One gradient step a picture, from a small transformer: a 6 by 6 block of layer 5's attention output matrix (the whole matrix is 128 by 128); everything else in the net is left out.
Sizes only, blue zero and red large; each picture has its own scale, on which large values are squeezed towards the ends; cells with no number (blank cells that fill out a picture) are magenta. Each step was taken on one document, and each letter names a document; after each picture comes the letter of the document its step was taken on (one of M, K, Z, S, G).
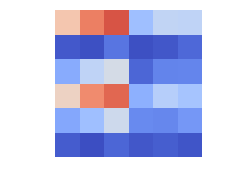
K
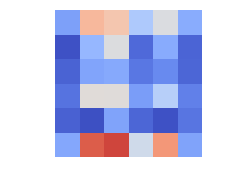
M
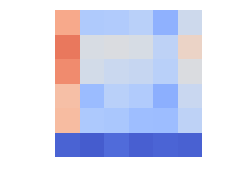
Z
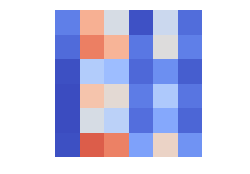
M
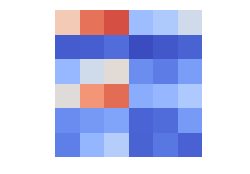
K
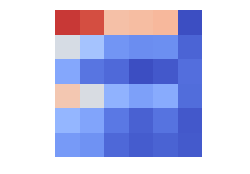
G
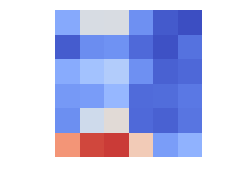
K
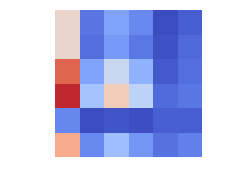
Z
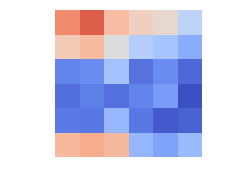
G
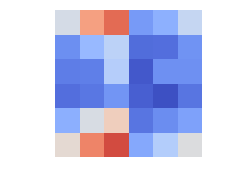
K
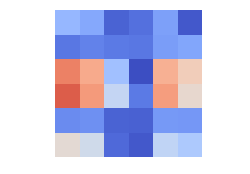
Z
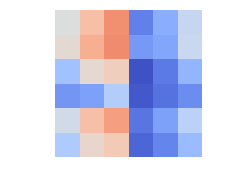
K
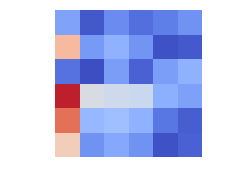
Z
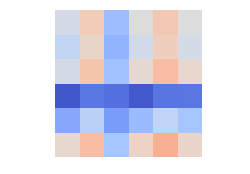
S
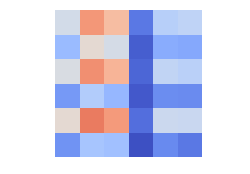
M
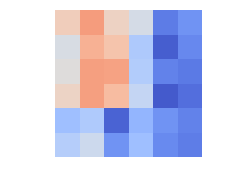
S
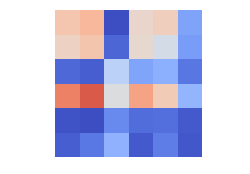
G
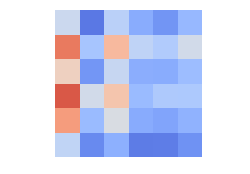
Z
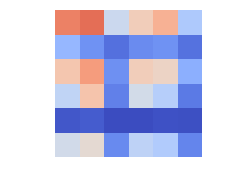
G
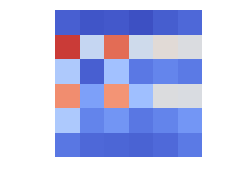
Z
